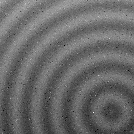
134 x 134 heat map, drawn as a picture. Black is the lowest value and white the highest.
Rings spread out from the bottom right. No single row or column stands out from its neighbours. There is an overall slope up to the top. The histogram is bell-shaped.
